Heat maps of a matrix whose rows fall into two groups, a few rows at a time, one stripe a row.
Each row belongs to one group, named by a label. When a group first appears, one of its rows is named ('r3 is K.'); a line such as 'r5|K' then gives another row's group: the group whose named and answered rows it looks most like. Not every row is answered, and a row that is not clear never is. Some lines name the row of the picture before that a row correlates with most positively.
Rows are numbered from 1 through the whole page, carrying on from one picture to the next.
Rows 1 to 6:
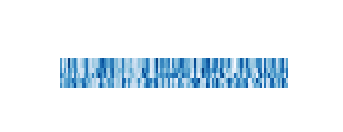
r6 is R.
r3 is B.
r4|B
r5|R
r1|B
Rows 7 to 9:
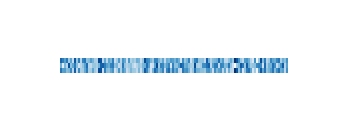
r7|R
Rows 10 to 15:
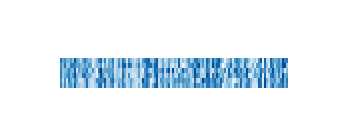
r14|B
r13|R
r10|R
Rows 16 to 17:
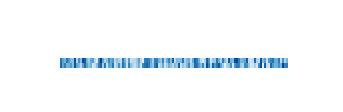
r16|R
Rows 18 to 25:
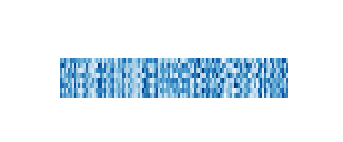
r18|R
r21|R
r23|R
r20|B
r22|B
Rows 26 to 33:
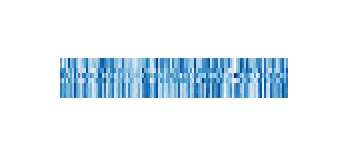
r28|B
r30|B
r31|R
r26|B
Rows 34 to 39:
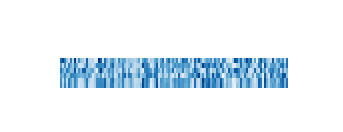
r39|B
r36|R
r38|B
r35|B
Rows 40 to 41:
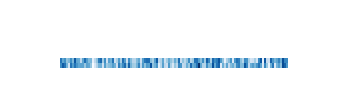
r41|R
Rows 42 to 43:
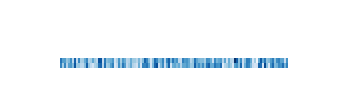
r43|B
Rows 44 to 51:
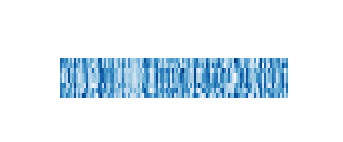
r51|R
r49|B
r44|R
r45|R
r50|B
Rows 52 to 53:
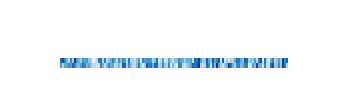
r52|R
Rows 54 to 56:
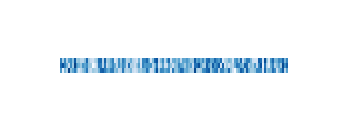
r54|B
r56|B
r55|R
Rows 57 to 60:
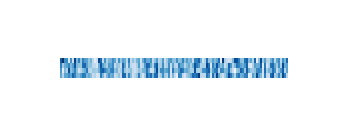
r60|R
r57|R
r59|B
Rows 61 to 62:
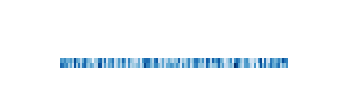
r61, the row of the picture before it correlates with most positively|58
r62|R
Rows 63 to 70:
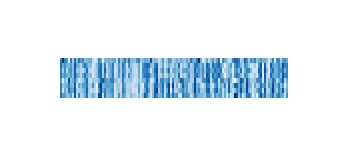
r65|B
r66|R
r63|R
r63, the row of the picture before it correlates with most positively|62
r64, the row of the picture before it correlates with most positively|61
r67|B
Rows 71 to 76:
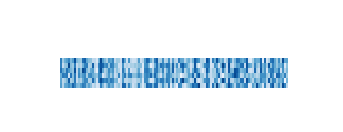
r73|R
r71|R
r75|B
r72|B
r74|R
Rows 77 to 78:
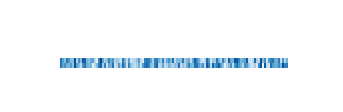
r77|R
